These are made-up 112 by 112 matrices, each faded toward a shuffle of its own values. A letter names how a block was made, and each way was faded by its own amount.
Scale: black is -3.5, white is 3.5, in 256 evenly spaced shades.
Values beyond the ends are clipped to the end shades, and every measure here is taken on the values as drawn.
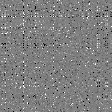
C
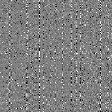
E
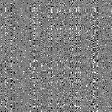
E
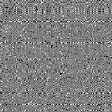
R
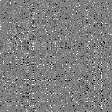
C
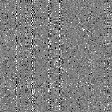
E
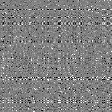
R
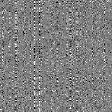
E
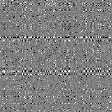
R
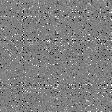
C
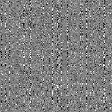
E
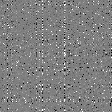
C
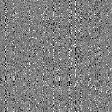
E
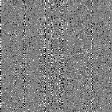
E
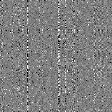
E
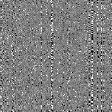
E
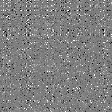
C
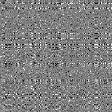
R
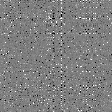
C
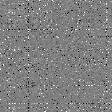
C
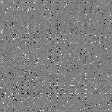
C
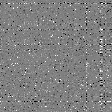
C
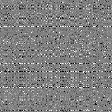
R
